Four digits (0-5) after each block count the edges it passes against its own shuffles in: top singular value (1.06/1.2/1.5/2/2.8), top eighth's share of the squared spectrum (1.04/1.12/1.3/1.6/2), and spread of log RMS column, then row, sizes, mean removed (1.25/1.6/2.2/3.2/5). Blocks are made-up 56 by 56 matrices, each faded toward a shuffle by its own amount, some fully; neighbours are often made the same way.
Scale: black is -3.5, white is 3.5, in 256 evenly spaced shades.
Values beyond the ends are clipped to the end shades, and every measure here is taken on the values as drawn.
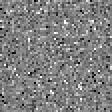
0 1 0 0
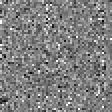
1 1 2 0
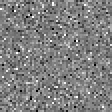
0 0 0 0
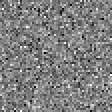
0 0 0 0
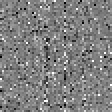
2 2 2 0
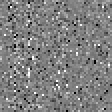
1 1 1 0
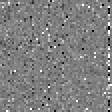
3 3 1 0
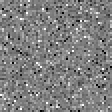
0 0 0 0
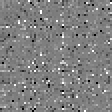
3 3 1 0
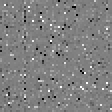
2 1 0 0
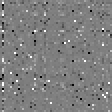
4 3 1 0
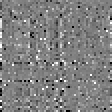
4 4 2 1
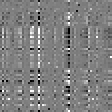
5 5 3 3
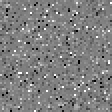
0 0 0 0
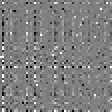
5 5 3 2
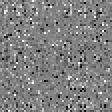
3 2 1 0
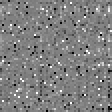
3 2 0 0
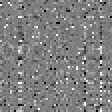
4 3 2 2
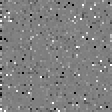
3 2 1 1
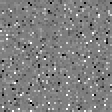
0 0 0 0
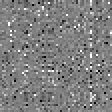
4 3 1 0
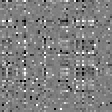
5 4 2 2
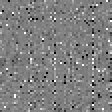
4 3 2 1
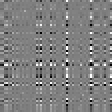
5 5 4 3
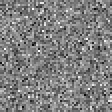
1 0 0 0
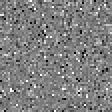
1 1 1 0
